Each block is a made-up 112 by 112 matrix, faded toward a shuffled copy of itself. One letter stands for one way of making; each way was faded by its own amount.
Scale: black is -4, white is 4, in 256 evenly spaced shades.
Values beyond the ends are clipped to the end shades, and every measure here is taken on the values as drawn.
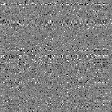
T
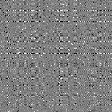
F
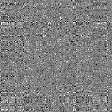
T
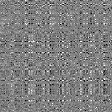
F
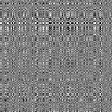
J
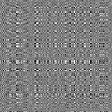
J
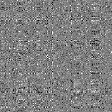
T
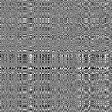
J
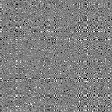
F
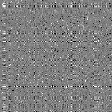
F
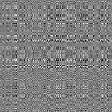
J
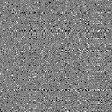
T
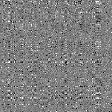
T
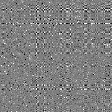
F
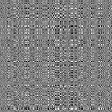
J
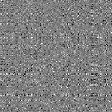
T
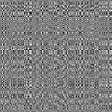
J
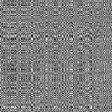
J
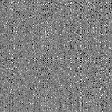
T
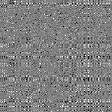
F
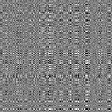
J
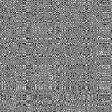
F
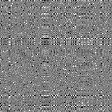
F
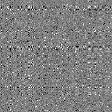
T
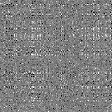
T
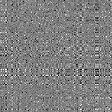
F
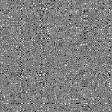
T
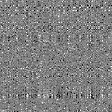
T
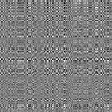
J
